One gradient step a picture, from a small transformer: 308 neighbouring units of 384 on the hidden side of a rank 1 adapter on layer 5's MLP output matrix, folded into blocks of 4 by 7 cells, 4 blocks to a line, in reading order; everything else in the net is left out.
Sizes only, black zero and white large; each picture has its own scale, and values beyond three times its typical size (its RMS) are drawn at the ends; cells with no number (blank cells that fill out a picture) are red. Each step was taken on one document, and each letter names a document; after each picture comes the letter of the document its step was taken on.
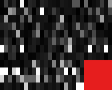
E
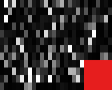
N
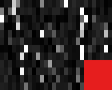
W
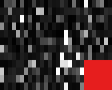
E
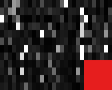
W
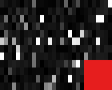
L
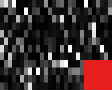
N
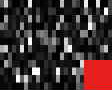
E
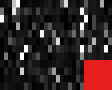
W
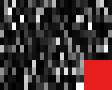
E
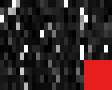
W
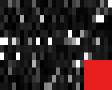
L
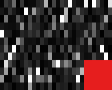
N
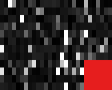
E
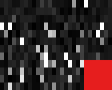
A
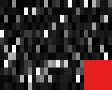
N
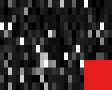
A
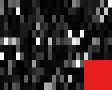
L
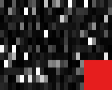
N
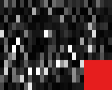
N
